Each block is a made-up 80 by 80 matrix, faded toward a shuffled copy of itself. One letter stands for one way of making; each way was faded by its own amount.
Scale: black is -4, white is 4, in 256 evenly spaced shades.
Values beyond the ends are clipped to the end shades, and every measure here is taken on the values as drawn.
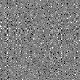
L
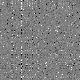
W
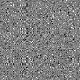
L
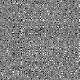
L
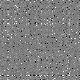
W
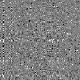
L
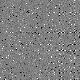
W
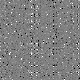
W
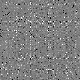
W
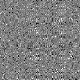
L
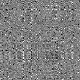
L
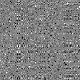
L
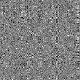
L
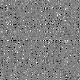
W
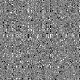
L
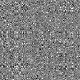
L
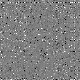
W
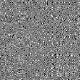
L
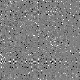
W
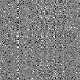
L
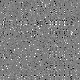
W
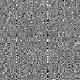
L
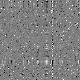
W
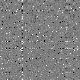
W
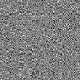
L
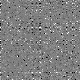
W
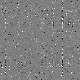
W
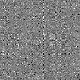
L
